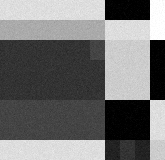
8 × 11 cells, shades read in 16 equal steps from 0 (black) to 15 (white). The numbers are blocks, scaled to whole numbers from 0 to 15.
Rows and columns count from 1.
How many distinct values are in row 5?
3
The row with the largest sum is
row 2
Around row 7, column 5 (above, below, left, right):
4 13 4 4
